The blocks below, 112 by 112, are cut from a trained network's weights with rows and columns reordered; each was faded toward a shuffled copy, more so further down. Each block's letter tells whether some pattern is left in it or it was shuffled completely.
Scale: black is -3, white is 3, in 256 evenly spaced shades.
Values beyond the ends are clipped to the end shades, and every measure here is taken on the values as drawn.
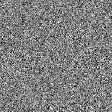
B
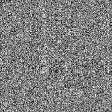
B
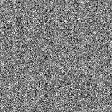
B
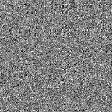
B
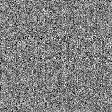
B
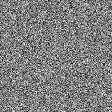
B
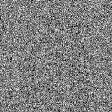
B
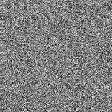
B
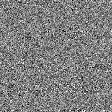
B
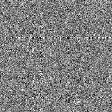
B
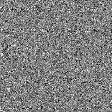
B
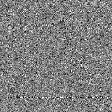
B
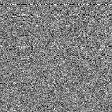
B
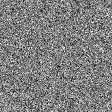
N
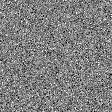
N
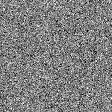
N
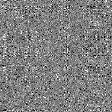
B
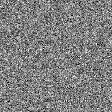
B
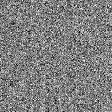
B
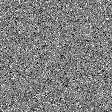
N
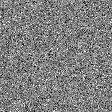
N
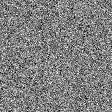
N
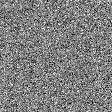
N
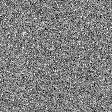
N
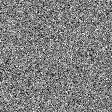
N
